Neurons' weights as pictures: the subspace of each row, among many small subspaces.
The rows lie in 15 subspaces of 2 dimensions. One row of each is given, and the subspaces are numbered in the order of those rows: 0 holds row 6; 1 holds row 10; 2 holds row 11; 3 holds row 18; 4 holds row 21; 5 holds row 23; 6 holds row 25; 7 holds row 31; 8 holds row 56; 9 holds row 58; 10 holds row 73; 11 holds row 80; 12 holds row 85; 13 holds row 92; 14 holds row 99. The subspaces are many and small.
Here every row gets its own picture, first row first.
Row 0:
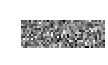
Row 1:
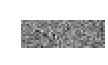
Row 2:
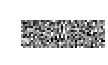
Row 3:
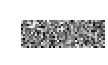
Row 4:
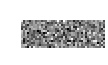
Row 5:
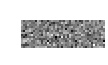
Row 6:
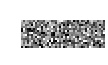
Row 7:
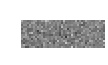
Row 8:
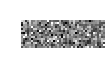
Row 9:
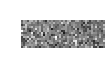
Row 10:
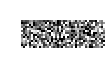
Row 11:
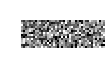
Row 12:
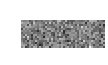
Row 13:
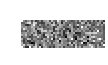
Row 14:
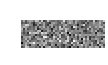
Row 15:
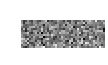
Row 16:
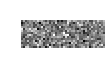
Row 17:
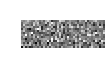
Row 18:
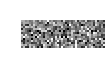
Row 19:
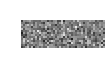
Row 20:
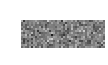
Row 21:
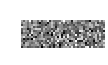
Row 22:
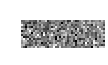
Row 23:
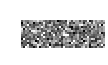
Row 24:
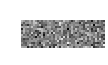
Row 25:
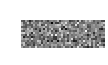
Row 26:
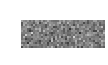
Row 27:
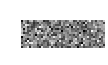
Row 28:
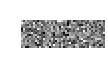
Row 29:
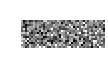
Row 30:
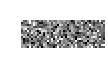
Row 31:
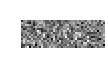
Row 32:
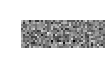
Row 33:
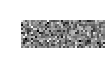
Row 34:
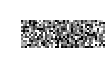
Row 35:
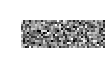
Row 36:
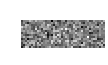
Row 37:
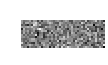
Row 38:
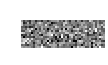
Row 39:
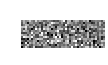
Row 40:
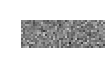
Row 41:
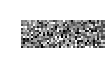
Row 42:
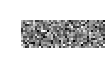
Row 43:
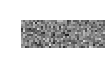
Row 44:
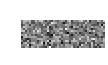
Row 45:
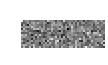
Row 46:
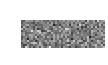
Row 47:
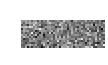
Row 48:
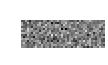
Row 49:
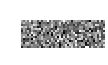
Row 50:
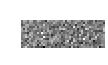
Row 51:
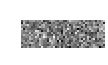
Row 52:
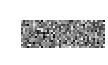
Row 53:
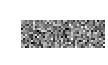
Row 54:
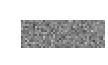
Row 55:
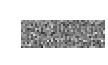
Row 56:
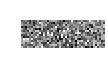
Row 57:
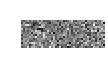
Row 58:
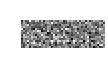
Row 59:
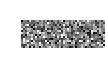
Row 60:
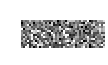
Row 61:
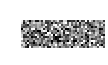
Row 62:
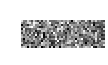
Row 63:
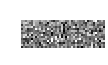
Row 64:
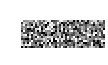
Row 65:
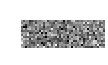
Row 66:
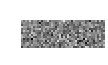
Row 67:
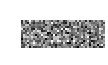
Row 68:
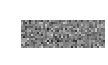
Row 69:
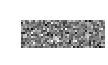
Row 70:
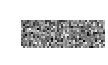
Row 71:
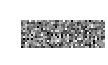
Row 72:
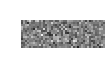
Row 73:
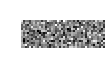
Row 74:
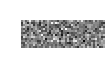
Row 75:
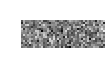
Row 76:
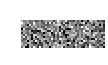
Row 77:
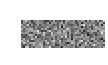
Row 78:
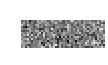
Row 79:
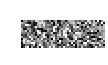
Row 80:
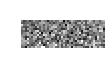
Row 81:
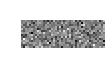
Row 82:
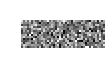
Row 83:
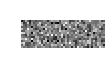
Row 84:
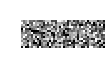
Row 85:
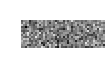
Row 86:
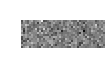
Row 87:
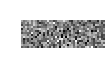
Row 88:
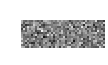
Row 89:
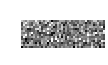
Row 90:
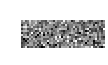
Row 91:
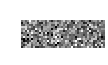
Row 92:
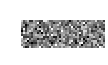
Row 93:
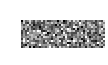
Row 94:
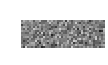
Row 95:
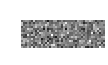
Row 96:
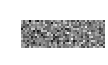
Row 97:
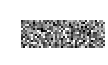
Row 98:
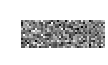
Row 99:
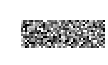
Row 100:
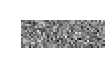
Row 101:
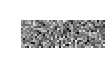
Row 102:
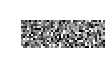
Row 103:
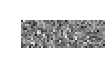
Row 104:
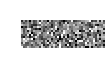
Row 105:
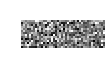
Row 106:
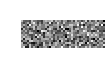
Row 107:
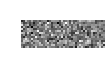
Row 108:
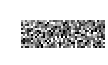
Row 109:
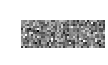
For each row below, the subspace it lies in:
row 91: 7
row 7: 2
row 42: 8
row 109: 5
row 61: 9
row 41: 8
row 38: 3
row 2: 1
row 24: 14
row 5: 2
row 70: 5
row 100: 7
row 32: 9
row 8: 6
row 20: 10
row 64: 0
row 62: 13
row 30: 7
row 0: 4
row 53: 3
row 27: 13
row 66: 4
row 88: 14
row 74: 6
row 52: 12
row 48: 6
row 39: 8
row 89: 5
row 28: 0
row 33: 6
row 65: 12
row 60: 1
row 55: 0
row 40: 8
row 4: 10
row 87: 8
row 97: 3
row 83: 6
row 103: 7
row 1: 11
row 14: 12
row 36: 7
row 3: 13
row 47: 14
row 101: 8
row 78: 12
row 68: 3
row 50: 11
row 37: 14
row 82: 4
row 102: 4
